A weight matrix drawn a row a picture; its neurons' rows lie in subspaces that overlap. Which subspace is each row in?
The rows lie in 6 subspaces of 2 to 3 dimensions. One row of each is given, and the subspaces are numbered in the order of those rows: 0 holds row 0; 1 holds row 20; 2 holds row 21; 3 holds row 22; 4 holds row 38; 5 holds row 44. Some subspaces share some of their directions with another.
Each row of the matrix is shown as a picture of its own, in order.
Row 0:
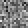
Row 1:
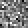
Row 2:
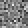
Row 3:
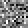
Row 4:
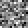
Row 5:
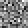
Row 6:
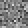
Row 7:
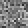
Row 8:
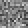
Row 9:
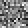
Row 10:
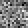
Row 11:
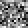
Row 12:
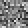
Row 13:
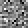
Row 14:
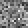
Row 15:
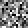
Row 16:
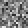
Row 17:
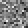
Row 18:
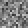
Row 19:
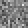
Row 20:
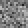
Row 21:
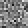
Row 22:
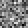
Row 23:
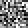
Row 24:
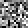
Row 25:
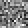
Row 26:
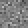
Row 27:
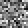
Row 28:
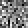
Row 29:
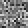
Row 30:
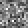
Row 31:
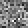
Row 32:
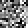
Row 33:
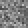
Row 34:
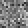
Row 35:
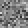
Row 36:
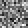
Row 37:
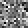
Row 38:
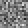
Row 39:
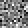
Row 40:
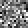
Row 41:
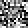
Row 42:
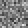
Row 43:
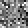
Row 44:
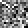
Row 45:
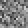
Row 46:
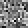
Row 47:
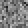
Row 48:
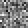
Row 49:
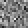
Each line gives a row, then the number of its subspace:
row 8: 5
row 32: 5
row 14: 0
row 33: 1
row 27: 3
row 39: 2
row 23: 4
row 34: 5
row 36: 3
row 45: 1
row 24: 4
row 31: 0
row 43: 5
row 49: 1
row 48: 0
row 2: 2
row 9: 3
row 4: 3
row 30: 0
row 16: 4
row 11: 0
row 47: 0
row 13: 5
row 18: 4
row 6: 2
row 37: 5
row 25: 5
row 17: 5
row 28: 2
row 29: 0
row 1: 1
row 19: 2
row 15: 4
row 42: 3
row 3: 0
